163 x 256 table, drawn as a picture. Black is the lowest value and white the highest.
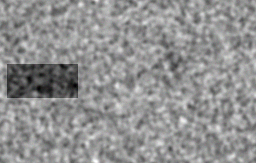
Odd patch: lower, in the middle left. Ninth with the lowest average: middle left. Histogram: skewed, a long tail of low values. Stripes: none.
